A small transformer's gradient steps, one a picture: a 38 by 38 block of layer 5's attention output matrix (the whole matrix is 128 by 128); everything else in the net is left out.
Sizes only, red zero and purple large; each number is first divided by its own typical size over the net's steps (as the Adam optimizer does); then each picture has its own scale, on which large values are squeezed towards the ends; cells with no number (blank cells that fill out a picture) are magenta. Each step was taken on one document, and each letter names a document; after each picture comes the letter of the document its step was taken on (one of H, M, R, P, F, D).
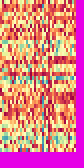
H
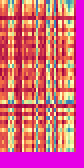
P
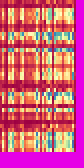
P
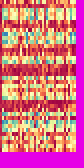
H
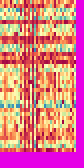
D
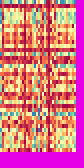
D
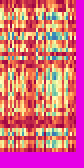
P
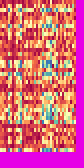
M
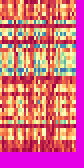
D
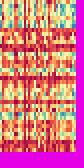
D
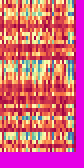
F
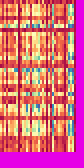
F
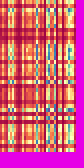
P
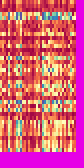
M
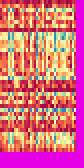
P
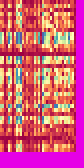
M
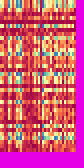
M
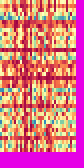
D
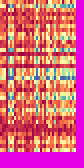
P
